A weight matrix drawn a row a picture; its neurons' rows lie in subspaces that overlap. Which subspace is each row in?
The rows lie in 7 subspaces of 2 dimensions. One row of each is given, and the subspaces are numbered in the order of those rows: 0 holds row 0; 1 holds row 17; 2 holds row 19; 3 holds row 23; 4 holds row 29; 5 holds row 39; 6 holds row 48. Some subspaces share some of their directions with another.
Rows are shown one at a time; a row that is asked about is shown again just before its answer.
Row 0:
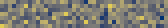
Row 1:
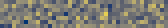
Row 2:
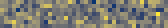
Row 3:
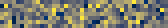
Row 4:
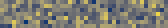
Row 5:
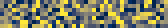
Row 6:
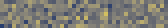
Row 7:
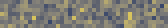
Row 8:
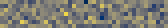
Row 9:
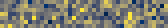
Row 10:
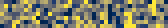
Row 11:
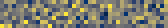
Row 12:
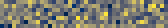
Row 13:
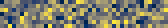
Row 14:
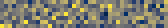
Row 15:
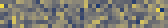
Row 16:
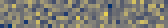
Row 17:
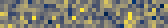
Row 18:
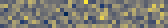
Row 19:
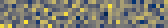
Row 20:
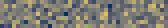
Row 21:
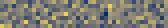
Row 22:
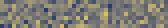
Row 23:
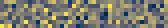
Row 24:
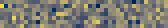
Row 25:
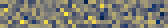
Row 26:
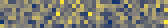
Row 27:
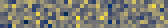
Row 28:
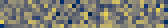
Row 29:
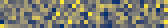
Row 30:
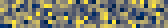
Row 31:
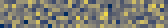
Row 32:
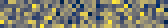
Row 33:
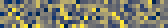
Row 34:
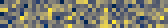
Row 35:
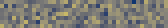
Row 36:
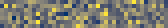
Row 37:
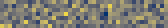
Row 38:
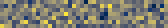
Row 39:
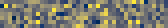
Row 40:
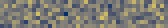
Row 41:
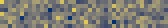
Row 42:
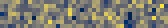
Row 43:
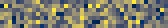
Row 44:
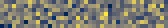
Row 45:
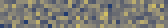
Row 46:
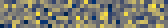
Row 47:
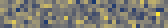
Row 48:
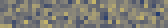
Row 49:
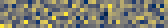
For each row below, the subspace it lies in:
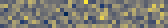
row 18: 2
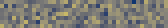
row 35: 5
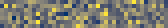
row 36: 5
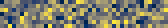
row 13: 0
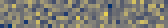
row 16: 2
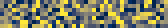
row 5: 3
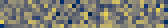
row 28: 4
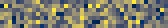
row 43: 5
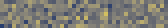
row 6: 3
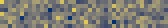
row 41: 0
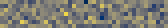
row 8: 2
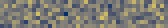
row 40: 3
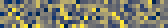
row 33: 3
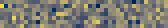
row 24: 5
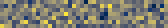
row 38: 2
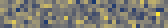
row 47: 6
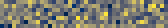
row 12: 0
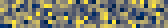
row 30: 6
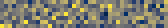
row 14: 4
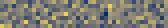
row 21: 0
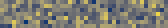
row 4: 6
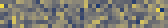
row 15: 5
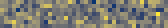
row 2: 6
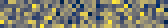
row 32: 4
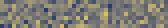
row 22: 3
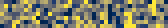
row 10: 1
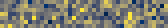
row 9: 1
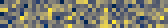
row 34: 0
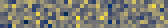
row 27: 4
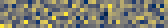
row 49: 0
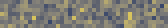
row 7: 1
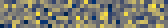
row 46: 1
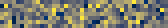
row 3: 5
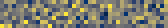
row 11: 4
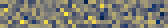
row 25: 2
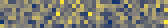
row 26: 4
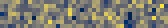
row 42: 1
